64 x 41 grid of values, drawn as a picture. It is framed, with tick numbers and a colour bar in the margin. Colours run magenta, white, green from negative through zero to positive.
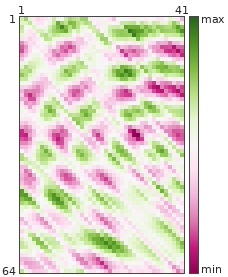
Average level on the scale: 50%. Slope: none. Stripes: horizontal, repeating 6 times. Rings: centred on the middle right.
